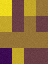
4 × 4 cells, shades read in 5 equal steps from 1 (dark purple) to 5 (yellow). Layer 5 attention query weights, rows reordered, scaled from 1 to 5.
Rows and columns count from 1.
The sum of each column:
13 11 12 10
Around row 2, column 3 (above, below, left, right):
4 3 2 2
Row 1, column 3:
4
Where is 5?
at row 1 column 1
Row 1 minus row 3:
2 -1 1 0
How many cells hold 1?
1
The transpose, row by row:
5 4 3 1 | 2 2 3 4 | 4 3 3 2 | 3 2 3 2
